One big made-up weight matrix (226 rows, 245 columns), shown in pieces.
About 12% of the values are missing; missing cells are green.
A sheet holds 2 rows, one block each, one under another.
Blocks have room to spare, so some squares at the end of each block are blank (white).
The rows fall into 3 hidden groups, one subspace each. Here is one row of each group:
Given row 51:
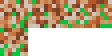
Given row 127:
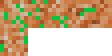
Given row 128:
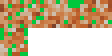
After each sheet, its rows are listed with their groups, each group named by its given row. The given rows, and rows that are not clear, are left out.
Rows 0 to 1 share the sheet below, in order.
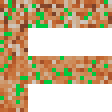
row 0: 51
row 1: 51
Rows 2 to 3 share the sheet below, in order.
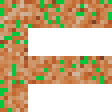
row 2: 127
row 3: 127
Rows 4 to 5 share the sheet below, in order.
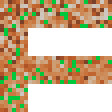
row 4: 128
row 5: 127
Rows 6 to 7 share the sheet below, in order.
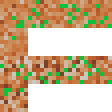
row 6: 128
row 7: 51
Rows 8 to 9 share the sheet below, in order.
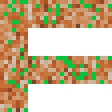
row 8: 51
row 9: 51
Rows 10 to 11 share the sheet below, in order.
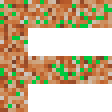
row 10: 127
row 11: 127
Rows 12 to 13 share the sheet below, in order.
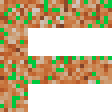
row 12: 51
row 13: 127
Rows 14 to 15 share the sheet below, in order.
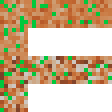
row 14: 127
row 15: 127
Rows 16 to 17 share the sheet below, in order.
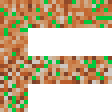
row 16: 51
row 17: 128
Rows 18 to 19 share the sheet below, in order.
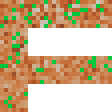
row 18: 51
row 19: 51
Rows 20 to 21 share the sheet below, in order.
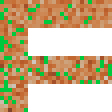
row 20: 127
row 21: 128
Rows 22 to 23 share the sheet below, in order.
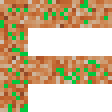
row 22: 127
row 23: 127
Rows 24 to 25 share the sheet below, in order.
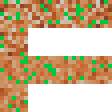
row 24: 128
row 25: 128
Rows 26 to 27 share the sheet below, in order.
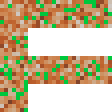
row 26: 128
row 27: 51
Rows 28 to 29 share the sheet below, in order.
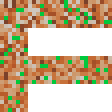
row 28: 51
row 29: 51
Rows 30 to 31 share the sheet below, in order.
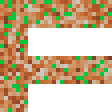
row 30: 51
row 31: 128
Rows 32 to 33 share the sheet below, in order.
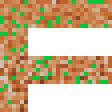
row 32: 127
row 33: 51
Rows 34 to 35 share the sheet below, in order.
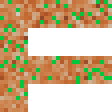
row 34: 128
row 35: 127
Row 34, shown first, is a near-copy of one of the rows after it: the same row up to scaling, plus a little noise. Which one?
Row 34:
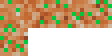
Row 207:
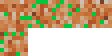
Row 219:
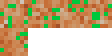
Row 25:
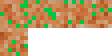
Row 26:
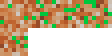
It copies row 26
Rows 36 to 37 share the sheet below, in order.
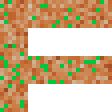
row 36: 51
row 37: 128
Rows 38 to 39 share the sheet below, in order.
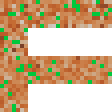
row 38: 128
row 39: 51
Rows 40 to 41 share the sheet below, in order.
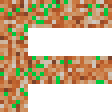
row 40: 127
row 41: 51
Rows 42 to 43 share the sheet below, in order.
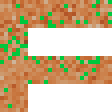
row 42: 128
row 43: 127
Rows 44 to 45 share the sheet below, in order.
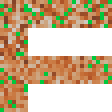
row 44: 51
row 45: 127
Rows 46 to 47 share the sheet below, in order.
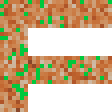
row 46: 128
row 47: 51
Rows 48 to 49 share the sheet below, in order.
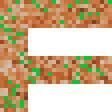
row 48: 127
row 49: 128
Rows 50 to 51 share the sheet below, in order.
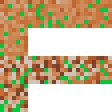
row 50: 127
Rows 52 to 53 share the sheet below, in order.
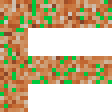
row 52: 51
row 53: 127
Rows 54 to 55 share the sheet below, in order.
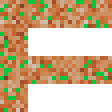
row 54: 127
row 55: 51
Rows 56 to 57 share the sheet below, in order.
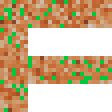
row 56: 127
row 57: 128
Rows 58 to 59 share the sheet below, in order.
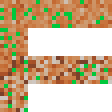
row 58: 127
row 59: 127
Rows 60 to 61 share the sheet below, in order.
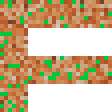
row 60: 127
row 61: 127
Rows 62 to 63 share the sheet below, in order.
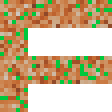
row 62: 128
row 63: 51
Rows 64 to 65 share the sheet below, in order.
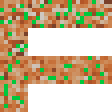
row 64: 128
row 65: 51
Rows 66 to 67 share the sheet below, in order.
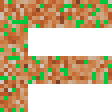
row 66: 51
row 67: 128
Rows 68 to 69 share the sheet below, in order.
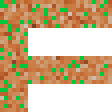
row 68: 51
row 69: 127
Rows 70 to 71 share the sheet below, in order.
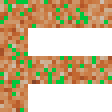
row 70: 128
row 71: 51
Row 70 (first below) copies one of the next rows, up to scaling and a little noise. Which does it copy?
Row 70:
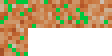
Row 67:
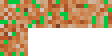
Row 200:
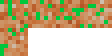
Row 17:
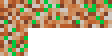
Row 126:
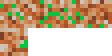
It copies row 200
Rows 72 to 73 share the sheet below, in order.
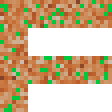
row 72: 128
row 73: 127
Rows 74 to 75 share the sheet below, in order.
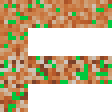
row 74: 51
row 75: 128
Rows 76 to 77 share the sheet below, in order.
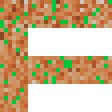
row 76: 127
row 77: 51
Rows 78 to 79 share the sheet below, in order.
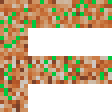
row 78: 127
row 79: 51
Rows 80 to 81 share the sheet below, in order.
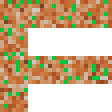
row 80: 51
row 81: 128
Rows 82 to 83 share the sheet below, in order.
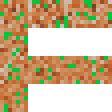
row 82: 51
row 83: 128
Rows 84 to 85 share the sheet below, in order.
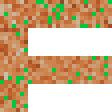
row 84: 128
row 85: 51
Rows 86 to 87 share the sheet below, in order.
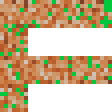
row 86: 127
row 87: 128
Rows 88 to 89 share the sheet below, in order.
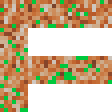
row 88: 51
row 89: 51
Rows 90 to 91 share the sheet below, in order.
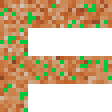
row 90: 127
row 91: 127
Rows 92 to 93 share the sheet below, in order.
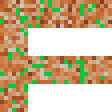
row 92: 127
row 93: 128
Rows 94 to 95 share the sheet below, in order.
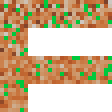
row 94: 51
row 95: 128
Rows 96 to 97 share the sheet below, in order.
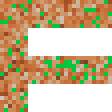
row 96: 51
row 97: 127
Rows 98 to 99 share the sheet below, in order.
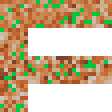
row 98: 128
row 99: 127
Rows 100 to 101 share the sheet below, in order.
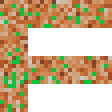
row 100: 127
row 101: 51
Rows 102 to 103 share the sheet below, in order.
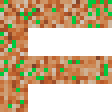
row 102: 51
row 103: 51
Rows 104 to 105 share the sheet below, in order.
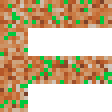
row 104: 127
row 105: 128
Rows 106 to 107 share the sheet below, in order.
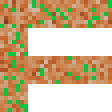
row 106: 51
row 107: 128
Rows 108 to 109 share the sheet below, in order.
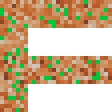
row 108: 127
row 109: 51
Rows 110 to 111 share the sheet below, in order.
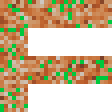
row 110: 127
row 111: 127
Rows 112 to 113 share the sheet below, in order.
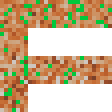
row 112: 128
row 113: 127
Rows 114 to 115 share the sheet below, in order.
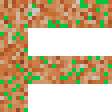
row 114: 51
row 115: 127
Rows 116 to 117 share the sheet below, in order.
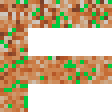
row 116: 128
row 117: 127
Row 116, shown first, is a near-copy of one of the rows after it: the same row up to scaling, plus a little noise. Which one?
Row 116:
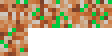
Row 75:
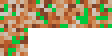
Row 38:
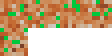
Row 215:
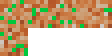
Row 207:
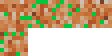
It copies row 207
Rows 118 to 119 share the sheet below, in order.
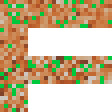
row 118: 127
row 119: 127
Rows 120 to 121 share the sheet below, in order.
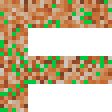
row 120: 127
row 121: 51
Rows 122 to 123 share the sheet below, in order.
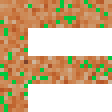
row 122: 51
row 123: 128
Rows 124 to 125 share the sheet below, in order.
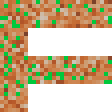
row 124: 128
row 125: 51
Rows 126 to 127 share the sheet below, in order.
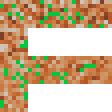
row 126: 128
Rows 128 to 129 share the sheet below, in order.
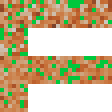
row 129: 127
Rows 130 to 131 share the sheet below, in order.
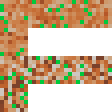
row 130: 128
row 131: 127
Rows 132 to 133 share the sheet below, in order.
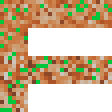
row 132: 128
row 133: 51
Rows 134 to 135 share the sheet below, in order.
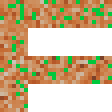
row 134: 128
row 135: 127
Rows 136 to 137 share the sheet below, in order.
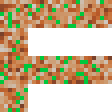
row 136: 128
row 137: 128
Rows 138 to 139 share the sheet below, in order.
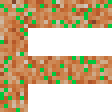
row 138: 127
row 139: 128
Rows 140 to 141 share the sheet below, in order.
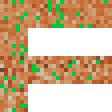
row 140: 128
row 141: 128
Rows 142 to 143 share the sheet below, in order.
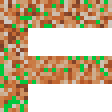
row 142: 51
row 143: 128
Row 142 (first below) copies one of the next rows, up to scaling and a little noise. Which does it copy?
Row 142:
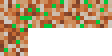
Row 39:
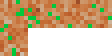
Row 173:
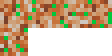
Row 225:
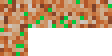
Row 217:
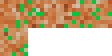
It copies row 39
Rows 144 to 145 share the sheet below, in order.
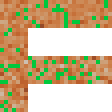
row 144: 51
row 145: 128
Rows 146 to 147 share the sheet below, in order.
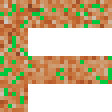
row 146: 51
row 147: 128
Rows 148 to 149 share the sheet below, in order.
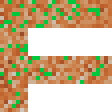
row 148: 128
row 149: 51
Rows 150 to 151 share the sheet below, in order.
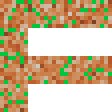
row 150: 51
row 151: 51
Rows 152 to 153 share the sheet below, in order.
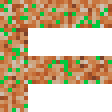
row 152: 128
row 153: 127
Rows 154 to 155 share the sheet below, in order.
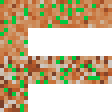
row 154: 127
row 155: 51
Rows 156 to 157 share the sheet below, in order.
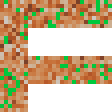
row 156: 51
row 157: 127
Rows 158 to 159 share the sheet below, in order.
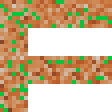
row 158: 127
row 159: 128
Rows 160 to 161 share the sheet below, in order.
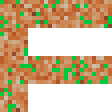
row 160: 128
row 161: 127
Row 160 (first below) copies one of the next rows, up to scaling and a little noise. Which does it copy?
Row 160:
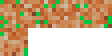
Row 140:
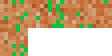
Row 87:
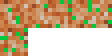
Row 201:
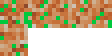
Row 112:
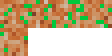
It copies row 112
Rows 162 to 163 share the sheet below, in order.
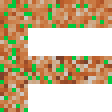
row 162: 127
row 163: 127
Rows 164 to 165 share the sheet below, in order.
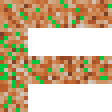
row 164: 128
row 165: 127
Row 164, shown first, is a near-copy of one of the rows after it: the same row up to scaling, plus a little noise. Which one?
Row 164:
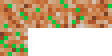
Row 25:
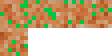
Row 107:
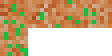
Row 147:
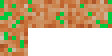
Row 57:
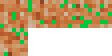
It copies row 25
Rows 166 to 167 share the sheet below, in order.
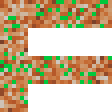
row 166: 127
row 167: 128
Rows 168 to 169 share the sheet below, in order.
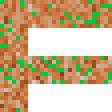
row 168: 51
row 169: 51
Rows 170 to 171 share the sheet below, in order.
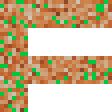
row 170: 51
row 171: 51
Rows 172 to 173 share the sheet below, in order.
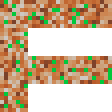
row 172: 127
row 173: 51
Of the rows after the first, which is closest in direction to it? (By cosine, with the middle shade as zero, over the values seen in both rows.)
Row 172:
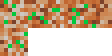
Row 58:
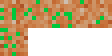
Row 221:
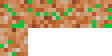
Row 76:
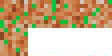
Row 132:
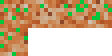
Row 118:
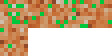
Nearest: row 118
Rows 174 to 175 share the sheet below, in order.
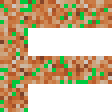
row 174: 127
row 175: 127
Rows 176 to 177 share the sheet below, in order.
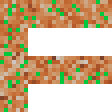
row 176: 51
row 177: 127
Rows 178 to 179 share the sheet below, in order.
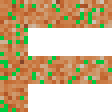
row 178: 127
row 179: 127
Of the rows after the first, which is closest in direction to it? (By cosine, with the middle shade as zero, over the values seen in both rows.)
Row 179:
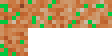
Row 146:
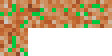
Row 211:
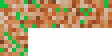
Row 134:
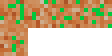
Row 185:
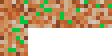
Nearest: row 185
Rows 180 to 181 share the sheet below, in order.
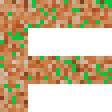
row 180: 127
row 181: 127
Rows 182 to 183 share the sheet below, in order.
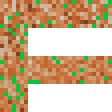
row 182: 51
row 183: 51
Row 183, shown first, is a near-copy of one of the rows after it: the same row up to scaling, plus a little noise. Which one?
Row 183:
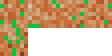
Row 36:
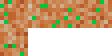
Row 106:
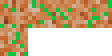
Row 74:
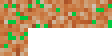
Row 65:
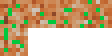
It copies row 36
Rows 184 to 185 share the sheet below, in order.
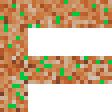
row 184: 51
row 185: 127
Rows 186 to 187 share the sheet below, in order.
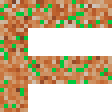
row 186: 127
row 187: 51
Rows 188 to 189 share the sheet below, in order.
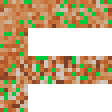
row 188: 128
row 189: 51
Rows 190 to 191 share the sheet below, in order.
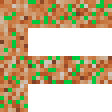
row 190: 127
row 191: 51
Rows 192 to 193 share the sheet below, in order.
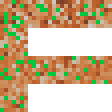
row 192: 127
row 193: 51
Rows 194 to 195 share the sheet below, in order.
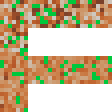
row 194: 51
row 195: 51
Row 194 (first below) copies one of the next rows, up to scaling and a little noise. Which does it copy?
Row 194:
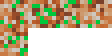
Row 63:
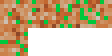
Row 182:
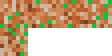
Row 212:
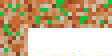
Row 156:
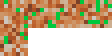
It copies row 63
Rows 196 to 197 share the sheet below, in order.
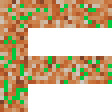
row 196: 127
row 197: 127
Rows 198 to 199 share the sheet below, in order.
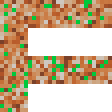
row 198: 127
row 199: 51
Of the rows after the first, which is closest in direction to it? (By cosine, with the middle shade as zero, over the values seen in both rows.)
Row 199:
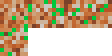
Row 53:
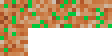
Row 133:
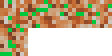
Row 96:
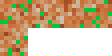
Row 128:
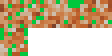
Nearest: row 96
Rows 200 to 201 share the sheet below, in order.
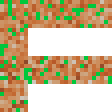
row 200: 128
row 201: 128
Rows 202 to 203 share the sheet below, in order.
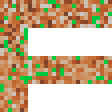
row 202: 51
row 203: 51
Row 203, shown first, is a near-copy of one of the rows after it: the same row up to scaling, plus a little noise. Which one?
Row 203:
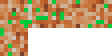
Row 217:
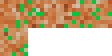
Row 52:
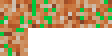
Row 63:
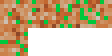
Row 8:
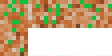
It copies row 8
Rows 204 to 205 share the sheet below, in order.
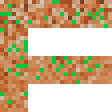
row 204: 127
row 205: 127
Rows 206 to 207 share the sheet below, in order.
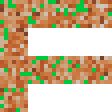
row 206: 128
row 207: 128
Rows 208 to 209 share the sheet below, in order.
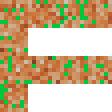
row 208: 51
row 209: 128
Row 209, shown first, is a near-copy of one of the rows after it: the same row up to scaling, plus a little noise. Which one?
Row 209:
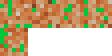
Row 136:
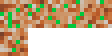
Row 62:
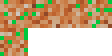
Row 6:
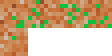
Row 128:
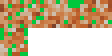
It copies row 62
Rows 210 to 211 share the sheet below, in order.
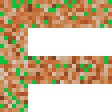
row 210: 51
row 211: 127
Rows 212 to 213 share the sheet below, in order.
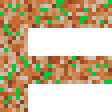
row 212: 51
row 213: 128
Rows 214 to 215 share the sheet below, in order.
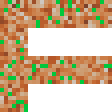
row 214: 127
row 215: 128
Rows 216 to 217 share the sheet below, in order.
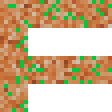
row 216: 128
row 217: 51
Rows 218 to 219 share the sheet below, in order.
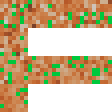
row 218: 51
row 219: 128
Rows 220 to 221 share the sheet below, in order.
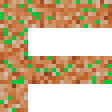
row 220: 128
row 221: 51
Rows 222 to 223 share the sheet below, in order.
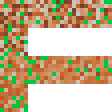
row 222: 127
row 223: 51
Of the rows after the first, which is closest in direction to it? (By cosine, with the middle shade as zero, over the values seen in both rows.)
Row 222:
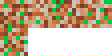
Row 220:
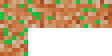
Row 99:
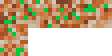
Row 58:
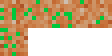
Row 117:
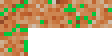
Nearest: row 117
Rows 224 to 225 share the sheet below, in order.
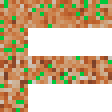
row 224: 127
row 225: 51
